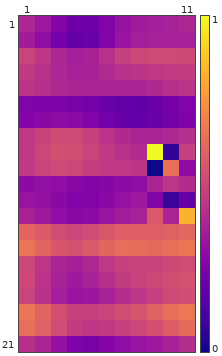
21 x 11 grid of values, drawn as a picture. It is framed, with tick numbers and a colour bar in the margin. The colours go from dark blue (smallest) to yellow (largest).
On average the colour sits 40% of the way up the scale. Values change most from cell to cell in the middle right. In the middle right lies a patch that is rougher than the rest. Stripes running across repeat 4 times from top to bottom.
